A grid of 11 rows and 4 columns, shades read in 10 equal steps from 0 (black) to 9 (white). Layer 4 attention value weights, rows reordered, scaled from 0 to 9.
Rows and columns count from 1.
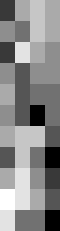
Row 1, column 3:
7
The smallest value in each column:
2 3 0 0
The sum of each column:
57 61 55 38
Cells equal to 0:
3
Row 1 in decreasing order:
7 6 6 2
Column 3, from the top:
7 7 6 5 4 0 7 4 5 6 4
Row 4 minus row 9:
-1 -5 0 3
